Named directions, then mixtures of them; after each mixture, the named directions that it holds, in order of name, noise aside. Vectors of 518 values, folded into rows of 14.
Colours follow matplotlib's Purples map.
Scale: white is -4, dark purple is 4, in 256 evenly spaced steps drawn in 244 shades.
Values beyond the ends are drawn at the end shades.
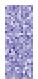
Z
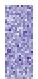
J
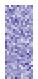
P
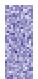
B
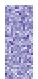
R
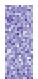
J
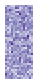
R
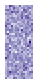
B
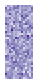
R, Z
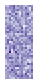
R, Z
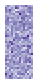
R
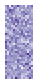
P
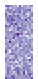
J, Z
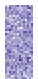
B, J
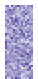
P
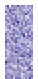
B, P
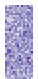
J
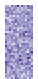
J, P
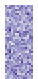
J, R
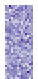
P, R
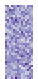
P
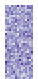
J, P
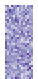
P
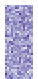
R
